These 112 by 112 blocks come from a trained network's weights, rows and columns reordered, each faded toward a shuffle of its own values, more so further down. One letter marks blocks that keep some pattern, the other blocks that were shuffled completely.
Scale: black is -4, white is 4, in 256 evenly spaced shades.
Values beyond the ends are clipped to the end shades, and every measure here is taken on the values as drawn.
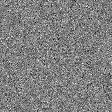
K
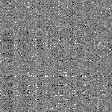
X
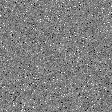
K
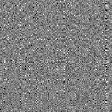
X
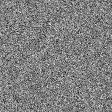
K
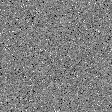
K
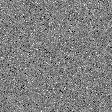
K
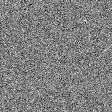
K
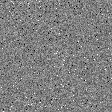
K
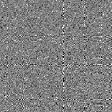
X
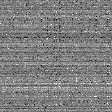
X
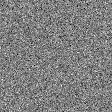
K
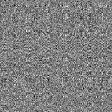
X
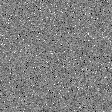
K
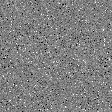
K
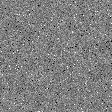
K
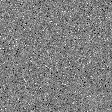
K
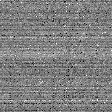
X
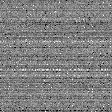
X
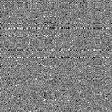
X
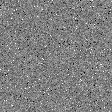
K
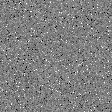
K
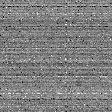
X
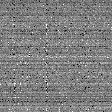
X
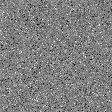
K
